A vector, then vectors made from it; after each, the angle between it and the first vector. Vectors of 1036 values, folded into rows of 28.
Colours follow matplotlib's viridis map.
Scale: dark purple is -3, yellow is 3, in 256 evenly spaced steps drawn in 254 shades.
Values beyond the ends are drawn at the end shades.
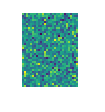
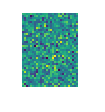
partly aligned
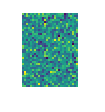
nearly parallel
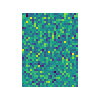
partly opposed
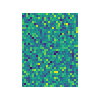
partly aligned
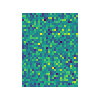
partly opposed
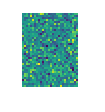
partly aligned
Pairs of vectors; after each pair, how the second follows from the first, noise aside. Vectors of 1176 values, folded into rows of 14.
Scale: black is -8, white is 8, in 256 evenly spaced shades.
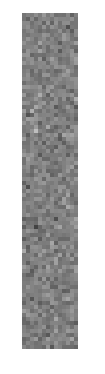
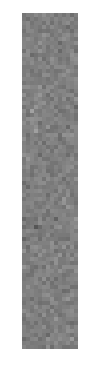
shrunk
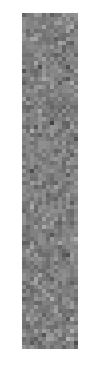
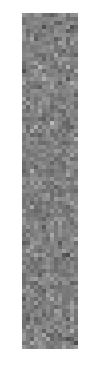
sign-scrambled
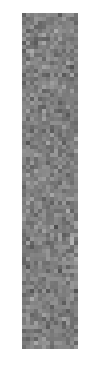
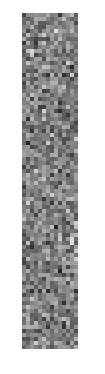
scaled up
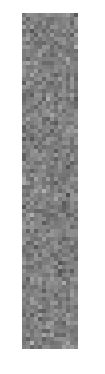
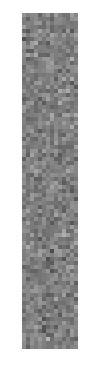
wrapped around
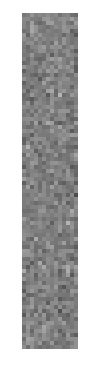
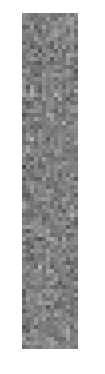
reversed
